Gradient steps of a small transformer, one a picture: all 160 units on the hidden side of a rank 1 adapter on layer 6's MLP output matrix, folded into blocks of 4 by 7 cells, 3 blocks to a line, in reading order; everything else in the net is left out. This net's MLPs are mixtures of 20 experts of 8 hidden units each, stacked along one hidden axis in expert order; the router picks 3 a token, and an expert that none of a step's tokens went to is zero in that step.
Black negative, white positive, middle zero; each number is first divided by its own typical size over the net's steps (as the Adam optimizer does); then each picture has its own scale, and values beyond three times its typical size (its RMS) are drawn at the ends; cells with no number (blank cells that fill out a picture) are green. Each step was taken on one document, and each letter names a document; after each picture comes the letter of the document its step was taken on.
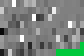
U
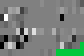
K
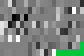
U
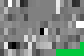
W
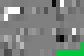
K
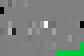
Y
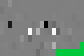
Y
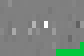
Y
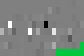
Y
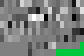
U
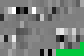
K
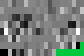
U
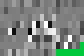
W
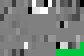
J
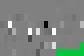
Y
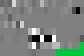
J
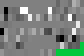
K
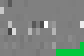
Y
